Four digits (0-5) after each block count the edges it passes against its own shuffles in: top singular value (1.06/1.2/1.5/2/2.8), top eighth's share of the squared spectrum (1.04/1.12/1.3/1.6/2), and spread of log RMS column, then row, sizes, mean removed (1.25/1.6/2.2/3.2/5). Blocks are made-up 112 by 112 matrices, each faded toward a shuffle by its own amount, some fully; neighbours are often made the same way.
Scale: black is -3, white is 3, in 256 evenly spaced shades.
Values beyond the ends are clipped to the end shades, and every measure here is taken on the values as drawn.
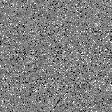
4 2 1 1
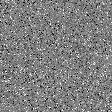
2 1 0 0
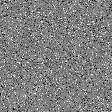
2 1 0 0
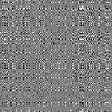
5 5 4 4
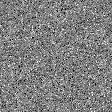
0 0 0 0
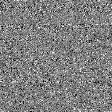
0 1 0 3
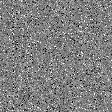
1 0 1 0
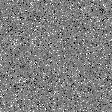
2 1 0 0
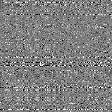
4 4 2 4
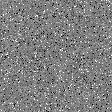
0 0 0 0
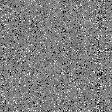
1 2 2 2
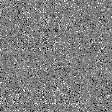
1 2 2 2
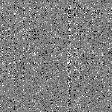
2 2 3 3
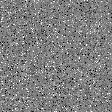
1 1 1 1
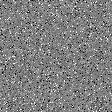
2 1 0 0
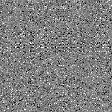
4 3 1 2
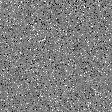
0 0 0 0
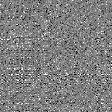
4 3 2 2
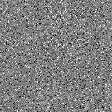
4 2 1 1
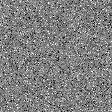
0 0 0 0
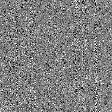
0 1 3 0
